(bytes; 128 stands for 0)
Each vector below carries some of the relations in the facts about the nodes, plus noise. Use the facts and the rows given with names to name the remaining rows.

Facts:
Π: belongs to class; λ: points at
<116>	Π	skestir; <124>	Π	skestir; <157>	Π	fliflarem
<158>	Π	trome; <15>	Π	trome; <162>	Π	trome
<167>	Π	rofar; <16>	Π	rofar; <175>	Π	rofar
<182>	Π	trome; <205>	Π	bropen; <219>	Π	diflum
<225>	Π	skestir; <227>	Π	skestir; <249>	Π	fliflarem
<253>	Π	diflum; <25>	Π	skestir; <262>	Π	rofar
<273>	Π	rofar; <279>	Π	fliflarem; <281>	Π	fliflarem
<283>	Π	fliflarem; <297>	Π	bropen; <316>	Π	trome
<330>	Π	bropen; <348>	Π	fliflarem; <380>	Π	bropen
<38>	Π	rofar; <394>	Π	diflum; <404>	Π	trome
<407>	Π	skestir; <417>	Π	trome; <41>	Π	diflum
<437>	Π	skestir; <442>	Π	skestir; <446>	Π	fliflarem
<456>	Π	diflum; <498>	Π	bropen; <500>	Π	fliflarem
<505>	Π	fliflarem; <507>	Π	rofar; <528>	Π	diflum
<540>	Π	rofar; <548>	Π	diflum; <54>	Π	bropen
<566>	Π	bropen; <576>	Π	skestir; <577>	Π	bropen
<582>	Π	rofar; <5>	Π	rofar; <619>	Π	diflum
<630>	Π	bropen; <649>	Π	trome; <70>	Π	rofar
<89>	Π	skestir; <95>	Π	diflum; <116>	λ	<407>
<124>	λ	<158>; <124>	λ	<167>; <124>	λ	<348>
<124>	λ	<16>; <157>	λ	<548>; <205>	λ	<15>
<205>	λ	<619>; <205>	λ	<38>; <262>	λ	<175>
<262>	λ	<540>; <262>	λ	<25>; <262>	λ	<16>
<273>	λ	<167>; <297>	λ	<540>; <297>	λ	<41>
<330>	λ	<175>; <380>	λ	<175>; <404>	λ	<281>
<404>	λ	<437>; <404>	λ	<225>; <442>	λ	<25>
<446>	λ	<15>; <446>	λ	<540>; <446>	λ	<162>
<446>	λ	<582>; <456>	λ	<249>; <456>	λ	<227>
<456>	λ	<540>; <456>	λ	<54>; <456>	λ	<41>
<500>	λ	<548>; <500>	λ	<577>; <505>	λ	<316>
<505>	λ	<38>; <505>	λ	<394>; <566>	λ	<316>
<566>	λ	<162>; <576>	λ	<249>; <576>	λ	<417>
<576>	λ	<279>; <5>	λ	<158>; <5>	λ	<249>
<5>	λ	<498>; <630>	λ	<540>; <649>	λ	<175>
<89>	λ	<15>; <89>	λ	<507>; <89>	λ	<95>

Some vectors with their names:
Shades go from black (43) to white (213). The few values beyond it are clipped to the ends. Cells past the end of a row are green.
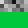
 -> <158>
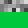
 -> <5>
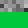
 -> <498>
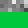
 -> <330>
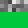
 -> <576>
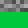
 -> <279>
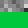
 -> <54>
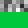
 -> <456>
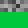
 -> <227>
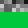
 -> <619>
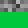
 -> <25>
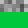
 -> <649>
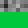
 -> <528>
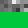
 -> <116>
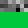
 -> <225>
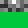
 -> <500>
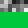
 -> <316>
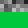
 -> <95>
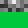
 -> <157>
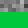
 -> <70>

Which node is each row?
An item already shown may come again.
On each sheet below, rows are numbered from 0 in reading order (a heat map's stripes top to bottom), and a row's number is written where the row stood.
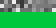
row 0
<446>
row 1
<182>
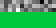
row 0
<456>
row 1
<249>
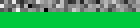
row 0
<446>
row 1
<577>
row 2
<582>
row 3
<167>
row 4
<417>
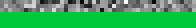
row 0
<54>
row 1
<162>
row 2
<38>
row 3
<548>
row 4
<89>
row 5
<175>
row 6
<417>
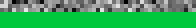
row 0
<15>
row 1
<16>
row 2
<281>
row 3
<5>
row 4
<540>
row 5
<158>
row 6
<407>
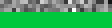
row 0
<273>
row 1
<442>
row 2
<262>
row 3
<507>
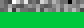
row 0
<124>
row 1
<442>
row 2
<41>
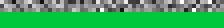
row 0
<158>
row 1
<158>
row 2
<582>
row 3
<262>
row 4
<505>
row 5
<417>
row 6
<404>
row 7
<205>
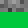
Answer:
<283>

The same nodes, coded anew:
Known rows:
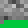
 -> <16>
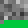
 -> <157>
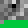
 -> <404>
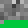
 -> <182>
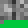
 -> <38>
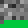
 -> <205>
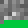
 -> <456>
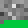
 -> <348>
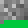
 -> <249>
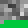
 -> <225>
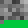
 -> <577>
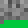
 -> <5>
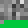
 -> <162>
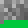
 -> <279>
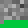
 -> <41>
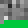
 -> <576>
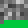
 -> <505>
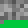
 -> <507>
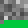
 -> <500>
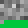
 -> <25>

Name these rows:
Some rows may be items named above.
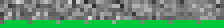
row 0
<505>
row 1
<446>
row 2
<158>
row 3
<89>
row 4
<116>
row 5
<582>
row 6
<70>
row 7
<41>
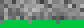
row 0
<548>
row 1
<540>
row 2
<273>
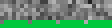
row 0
<507>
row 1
<577>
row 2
<182>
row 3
<407>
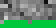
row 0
<116>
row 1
<54>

